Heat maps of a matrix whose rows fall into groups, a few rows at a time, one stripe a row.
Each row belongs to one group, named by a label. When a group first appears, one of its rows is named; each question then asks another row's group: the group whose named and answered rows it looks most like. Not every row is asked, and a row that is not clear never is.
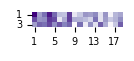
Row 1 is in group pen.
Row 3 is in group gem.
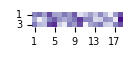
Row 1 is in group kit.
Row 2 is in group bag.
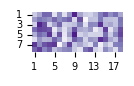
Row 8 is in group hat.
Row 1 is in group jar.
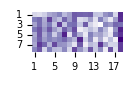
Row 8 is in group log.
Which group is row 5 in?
kit
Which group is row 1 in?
bag
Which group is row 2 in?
kit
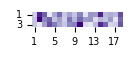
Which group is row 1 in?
gem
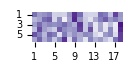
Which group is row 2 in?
jar
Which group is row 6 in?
kit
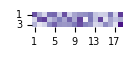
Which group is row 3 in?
bag
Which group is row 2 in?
gem
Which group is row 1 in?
log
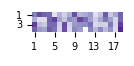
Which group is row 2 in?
bag
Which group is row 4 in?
log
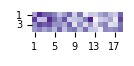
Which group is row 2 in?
log
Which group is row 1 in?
gem
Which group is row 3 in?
gem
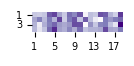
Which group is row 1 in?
bag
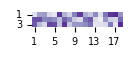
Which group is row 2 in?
hat
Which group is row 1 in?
jar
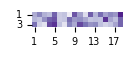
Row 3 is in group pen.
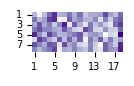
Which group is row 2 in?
pen
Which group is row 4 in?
hat
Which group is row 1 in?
bag
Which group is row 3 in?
kit
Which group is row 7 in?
log
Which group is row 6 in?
gem
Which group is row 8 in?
log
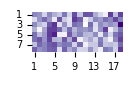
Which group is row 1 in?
log
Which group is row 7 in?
gem
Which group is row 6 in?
kit
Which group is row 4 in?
bag
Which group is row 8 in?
log
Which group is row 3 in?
log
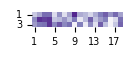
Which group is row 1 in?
jar
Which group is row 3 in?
gem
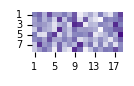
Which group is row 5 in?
log
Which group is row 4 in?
jar
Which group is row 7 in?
gem
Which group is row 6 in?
kit
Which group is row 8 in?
jar
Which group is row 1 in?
kit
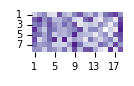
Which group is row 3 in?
kit
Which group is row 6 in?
log
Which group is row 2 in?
hat
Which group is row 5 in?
kit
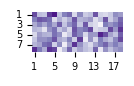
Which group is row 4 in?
log
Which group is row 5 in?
bag
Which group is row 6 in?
gem
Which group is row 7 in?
jar
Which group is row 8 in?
pen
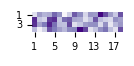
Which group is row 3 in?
pen
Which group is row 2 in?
pen
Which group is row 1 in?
bag
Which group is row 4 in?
bag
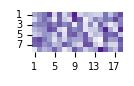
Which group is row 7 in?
hat
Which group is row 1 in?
jar
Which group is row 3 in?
gem
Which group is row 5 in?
jar
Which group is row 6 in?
hat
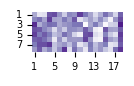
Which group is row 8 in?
kit
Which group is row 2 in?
kit
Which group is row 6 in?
hat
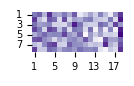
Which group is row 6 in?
hat
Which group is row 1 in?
kit
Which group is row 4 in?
log
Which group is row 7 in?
bag
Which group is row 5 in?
gem
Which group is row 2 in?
log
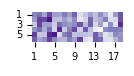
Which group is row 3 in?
gem
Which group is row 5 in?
pen
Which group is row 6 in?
pen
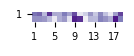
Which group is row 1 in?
kit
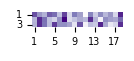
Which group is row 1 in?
log
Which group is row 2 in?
hat
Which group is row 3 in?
gem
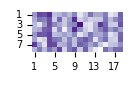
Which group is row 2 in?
jar
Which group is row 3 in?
bag
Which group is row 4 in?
jar
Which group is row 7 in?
pen
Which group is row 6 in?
bag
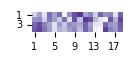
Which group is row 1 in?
bag
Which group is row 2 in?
log
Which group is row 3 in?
hat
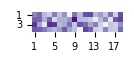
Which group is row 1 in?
log
